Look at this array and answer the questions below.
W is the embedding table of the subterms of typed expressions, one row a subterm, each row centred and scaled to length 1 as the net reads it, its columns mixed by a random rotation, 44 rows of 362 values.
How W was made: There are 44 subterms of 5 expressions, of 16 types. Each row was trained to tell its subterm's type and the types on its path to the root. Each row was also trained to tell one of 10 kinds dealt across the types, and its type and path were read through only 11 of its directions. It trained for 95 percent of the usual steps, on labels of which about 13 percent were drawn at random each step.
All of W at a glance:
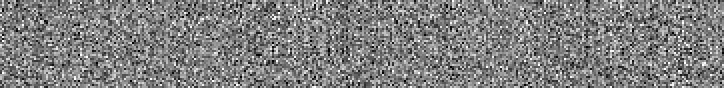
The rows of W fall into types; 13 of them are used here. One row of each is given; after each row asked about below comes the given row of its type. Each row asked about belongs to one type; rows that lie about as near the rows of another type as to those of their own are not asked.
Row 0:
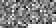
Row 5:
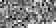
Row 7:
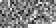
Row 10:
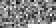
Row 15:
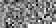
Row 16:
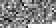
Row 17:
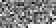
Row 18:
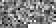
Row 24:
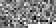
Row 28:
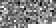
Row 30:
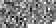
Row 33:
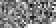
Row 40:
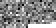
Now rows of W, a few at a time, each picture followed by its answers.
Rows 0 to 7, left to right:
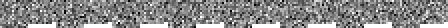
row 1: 10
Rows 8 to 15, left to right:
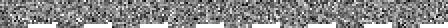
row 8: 24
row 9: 18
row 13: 33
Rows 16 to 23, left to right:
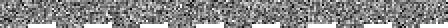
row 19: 7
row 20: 18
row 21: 30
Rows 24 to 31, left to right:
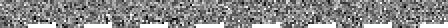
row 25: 30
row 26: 24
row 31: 30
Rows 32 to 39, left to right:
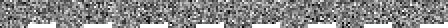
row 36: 18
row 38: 15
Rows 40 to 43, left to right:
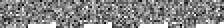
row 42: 24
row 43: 10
